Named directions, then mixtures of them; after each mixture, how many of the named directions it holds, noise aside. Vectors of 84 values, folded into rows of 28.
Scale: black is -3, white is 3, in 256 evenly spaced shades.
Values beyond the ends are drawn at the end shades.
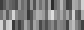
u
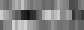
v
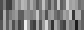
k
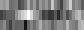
two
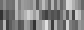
three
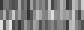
one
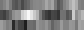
one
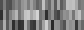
two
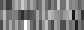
two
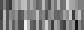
one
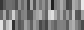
one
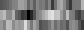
two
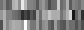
two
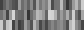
one
